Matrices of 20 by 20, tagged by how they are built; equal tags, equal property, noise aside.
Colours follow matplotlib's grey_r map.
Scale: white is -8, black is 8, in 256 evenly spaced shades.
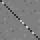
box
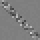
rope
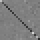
box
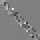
rope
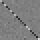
box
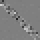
rope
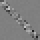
rope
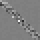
rope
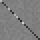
box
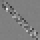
rope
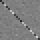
box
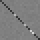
box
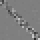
rope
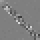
rope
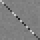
box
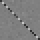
box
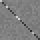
box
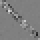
rope
